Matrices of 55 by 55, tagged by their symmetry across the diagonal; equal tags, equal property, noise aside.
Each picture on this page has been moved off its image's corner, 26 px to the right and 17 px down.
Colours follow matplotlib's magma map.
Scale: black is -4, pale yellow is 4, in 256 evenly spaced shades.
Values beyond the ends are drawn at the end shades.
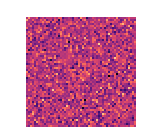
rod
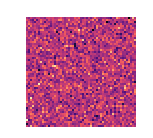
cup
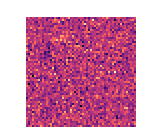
cup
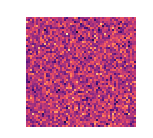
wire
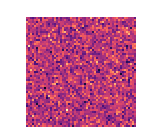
wire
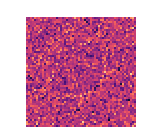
rod
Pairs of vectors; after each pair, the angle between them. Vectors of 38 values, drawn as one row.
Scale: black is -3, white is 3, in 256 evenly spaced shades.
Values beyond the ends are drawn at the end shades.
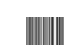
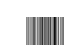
nearly opposite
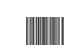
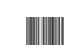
partly aligned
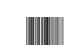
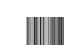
nearly opposite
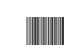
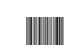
partly opposed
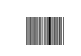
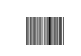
nearly parallel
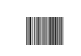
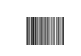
nearly opposite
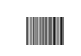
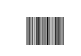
partly opposed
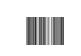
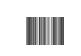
nearly parallel
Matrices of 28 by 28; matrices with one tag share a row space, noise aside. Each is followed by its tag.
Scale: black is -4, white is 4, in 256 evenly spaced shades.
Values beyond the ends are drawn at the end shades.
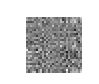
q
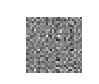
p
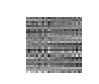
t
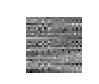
t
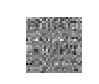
q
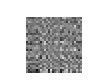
q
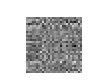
q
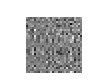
p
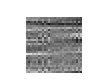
t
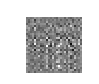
p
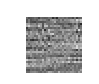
t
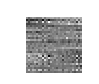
t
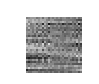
t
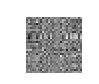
q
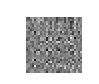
p
